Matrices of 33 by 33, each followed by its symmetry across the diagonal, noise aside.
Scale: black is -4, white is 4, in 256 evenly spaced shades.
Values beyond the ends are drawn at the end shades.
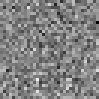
neither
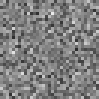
symmetric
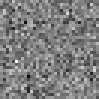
neither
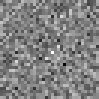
symmetric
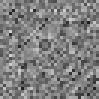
symmetric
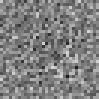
symmetric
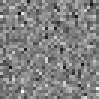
neither
